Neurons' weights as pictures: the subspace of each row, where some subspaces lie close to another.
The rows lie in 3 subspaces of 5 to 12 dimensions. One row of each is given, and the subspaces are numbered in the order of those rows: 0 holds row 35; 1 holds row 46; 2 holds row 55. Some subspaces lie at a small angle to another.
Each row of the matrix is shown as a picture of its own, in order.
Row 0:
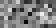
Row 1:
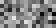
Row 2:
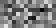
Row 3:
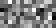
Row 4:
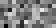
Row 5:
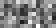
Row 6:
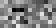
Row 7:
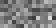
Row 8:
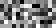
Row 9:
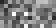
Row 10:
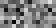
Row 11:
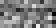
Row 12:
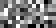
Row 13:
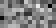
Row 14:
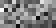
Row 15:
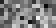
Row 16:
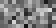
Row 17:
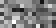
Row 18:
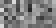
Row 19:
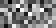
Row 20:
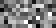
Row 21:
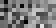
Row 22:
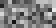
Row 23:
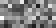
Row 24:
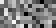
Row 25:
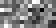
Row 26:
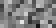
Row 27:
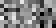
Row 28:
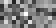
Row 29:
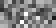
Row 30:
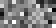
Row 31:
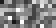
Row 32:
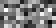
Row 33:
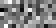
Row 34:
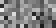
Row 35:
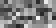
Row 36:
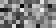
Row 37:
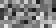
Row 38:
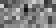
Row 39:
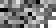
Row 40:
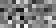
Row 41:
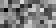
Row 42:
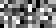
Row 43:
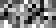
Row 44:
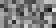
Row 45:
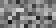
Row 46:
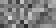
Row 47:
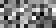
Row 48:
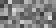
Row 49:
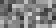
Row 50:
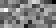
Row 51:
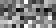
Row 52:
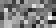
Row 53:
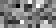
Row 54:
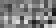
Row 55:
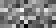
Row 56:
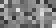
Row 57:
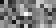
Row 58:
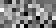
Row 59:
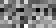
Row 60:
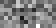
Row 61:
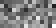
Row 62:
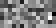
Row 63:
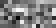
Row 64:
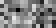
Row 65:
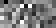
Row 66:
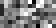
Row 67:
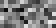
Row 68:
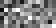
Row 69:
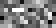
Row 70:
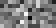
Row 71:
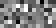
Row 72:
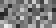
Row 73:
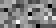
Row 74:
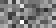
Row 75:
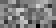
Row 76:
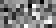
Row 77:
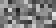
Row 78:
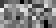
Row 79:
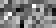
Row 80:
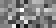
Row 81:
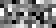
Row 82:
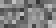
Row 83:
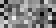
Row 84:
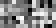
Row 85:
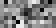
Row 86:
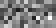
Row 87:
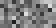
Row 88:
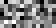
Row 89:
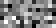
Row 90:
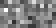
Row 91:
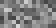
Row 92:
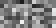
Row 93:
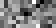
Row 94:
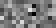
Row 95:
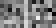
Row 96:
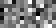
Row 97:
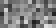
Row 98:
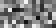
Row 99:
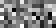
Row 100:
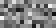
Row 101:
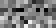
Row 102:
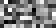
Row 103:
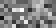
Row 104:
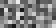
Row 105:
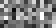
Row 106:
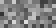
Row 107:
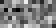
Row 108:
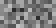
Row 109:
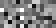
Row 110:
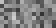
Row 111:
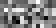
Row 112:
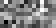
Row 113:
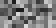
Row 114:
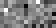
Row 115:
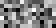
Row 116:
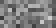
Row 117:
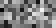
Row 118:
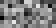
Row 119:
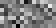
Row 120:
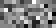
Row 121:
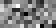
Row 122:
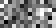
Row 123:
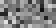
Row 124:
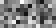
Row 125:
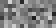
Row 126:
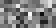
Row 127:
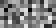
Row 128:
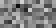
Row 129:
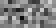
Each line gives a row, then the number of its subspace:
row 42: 1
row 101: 2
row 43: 0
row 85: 1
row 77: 0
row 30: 0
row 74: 0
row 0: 1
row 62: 2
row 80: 2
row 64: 2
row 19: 1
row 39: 0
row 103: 2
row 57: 1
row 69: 2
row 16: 0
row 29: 1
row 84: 1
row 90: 0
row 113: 0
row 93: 1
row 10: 0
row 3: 1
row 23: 0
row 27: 2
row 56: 0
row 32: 2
